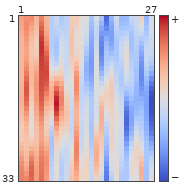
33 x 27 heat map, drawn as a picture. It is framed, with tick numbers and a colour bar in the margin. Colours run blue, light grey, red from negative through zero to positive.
Ninth with the highest average: middle left. Grain: streaks running down. Slope: up to the left. Ninth with the lowest average: middle right.
